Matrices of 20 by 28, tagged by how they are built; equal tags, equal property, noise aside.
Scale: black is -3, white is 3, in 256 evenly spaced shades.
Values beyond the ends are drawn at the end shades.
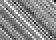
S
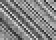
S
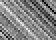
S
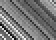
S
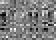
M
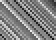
S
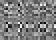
M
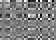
M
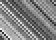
S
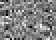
M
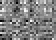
M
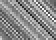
S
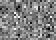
M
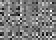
M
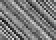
S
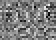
M
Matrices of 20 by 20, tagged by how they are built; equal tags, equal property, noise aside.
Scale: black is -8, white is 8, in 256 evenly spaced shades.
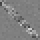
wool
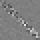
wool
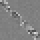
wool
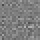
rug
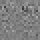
rug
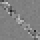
wool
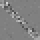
wool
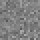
rug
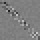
wool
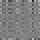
rug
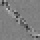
wool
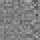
rug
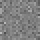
rug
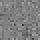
rug
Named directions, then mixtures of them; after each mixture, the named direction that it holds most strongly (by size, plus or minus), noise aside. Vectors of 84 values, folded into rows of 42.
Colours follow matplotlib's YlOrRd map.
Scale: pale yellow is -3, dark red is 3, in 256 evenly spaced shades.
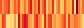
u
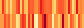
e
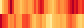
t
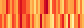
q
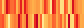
e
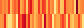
u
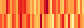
q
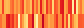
u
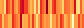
q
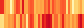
t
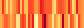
e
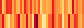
e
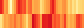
t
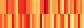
q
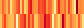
e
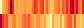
t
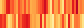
q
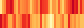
t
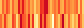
q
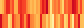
q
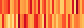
u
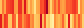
q
